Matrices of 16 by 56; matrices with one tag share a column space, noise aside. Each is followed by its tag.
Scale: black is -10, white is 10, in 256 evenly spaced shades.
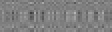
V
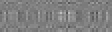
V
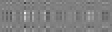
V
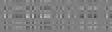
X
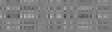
X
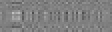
V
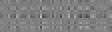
X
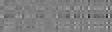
X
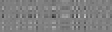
X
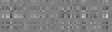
X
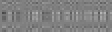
V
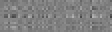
X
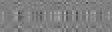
V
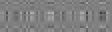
V
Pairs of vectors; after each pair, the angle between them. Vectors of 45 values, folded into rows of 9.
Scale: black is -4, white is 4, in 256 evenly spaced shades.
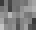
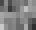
nearly parallel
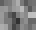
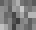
nearly parallel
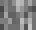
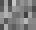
partly aligned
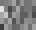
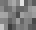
orthogonal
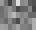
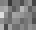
orthogonal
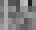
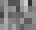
nearly parallel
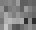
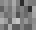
orthogonal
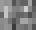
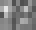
nearly parallel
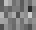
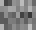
nearly opposite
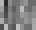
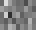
partly opposed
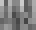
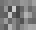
orthogonal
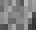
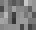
partly aligned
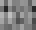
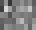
partly opposed
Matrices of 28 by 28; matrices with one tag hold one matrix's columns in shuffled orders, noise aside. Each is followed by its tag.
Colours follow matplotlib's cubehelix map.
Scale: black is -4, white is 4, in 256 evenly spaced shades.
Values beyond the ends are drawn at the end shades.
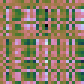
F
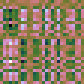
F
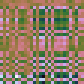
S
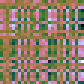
F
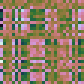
F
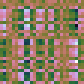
F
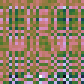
S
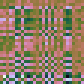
S
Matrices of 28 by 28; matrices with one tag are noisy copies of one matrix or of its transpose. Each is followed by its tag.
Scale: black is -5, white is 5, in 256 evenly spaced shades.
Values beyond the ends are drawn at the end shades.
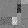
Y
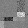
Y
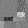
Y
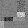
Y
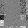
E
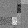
Y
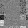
E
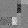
Y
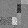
Y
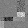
Y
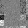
E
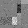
Y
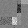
Y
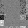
E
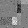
Y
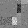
Y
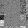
E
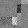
Y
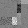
Y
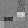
Y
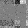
E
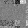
E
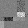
Y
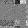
E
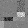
Y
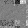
E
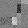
Y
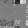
E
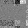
E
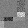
Y
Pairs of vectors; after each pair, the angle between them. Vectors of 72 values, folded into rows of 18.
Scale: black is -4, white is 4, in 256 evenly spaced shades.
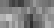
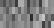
orthogonal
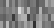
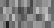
partly opposed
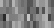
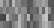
nearly parallel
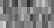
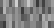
nearly opposite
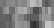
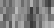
partly aligned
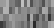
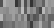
partly aligned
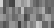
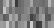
partly opposed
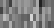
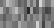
partly opposed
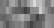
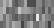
partly opposed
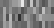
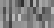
nearly opposite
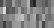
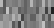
partly opposed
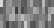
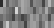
nearly opposite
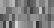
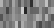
partly aligned
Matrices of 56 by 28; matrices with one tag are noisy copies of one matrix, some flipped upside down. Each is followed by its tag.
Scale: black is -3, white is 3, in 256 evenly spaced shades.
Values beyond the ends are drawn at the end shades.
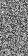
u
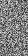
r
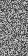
r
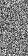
u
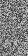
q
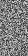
r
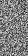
r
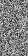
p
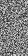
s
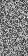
p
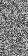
q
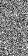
q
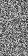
r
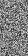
u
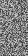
r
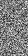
s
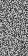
r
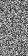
r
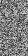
q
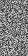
r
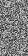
u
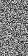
r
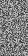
r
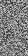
s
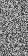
r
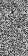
q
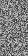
r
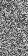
q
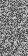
q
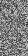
q
